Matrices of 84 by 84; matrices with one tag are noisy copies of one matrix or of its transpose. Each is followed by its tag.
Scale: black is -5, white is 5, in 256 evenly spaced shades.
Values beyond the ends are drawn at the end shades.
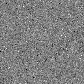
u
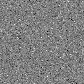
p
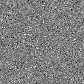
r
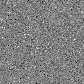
r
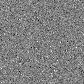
p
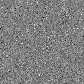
r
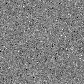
u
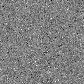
u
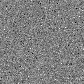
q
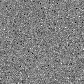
q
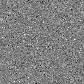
r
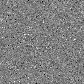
r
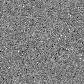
u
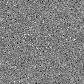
r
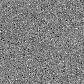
q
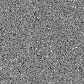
p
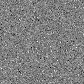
p
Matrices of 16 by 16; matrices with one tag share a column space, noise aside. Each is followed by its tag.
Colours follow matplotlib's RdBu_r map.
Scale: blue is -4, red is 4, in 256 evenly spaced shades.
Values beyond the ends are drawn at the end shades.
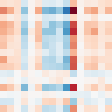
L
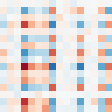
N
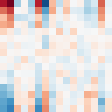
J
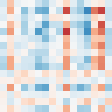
L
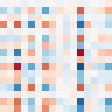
N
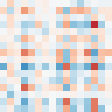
N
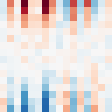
J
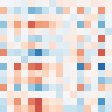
N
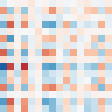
N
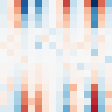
J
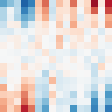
J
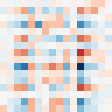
N
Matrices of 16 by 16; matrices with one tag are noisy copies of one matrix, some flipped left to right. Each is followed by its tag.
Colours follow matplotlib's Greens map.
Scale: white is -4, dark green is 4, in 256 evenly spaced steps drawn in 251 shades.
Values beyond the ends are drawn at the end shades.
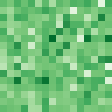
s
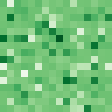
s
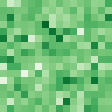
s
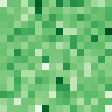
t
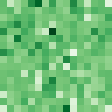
t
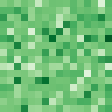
s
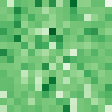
t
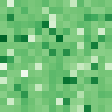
s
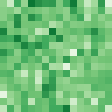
t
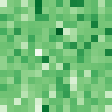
t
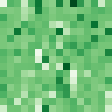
t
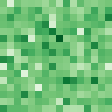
s
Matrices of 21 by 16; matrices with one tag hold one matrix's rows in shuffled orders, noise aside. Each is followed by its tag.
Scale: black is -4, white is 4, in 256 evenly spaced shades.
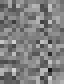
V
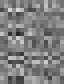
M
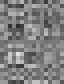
M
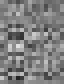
M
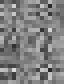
V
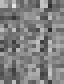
V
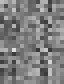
V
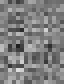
M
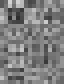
M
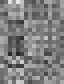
M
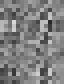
V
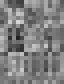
M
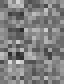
M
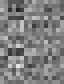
M
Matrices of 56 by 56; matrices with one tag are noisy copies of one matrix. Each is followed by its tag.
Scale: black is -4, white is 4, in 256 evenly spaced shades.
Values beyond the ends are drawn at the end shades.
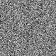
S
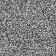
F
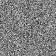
S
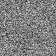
F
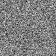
F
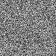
F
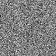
S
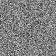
S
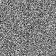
S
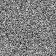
F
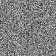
S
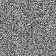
S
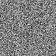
S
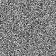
S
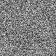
F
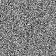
S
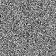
S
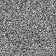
F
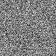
F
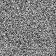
F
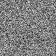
F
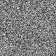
F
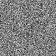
S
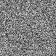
F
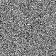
S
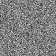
S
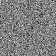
S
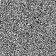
S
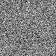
F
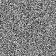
S
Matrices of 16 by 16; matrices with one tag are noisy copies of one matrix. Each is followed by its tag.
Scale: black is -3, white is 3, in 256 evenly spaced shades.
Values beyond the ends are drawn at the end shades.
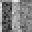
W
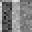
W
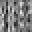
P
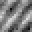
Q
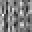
P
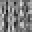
P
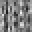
P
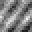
Q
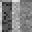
W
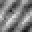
Q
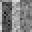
W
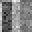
W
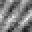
Q
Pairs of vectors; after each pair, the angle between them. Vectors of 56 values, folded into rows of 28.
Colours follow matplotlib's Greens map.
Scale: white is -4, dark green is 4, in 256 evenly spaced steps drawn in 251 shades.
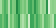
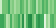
orthogonal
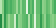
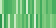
nearly parallel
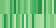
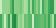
partly opposed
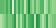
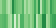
partly opposed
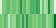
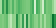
partly aligned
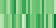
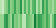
partly aligned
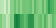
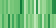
orthogonal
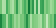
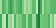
partly opposed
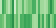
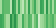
orthogonal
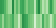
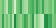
orthogonal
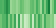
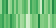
partly aligned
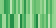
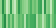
partly opposed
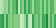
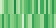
partly aligned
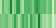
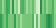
partly opposed
